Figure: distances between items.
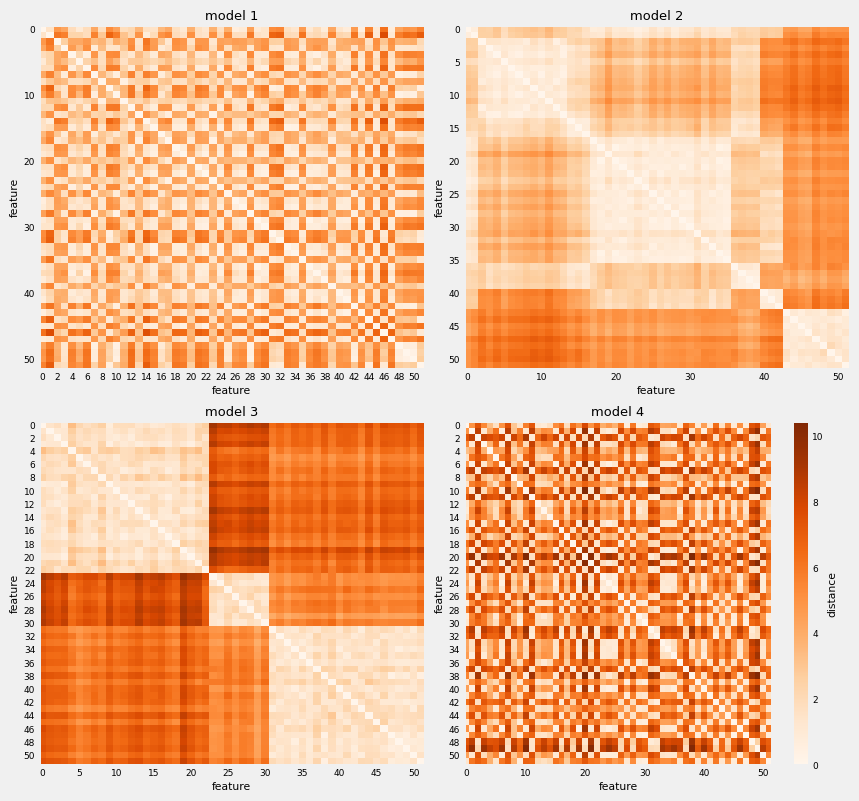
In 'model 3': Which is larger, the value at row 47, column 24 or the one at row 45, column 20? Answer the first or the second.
the second
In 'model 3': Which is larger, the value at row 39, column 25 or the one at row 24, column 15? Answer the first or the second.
the second
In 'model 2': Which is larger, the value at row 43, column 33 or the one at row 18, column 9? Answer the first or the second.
the first
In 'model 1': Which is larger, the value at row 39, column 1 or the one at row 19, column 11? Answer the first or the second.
the first
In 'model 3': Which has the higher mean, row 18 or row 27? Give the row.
27
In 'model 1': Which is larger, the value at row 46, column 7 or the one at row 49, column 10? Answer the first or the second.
the first
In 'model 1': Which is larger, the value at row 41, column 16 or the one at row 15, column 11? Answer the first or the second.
the first
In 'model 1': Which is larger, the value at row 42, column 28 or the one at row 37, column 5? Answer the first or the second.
the second
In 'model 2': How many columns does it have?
52
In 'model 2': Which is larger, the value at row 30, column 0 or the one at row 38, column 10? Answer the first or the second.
the second
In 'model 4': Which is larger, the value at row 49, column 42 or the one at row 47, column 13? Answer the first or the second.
the first
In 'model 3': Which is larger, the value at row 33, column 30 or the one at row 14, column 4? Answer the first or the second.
the first
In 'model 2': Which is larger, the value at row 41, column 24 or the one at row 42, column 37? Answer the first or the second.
the second
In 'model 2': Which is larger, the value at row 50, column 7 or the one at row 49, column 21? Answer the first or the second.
the first
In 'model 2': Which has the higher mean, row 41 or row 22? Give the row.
41
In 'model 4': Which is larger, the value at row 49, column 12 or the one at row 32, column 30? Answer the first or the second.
the first
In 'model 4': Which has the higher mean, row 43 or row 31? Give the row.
31
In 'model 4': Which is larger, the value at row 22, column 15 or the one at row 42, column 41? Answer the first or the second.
the first
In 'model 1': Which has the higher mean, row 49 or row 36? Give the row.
49
